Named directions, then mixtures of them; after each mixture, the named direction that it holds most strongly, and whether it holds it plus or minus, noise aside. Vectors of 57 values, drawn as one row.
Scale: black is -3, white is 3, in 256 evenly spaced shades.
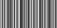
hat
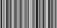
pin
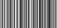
hat, plus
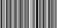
pin, plus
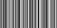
hat, minus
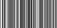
hat, plus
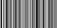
pin, plus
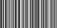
hat, minus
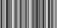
pin, plus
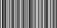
pin, minus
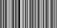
hat, minus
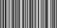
hat, minus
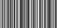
hat, plus
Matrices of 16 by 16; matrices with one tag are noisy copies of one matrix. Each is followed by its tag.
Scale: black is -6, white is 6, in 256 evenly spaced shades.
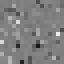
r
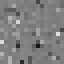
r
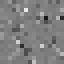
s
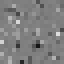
r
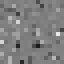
r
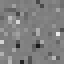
r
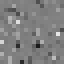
r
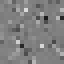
s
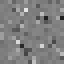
s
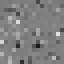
r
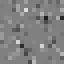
s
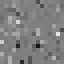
r
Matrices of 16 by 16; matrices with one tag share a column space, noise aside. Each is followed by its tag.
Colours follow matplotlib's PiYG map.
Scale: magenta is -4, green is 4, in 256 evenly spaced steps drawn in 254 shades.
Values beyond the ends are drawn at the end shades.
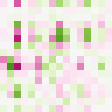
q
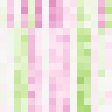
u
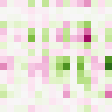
q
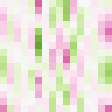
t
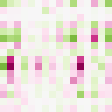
q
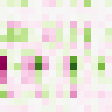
q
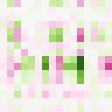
q
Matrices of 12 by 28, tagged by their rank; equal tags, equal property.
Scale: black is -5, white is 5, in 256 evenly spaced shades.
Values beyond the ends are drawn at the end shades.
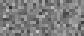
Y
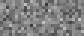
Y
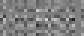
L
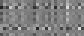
L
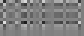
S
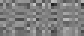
L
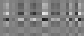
S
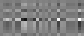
S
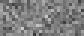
Y
